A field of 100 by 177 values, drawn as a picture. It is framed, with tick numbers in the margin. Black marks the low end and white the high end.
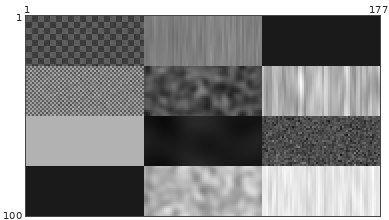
The table splits into 4 rows of 3 panels. Panel 1,1: low, checkered. Panel 1,2: middling, streaked downward, faint in contrast. Panel 1,3: very low, flat. Panel 2,1: middling, checkered, strong in contrast. Panel 2,2: low, blotchy. Panel 2,3: high, streaked downward. Panel 3,1: high, flat. Panel 3,2: very low, smooth, faint in contrast. Panel 3,3: low, fine-grained. Panel 4,1: very low, flat. Panel 4,2: high, blotchy. Panel 4,3: very high, streaked downward, faint in contrast.
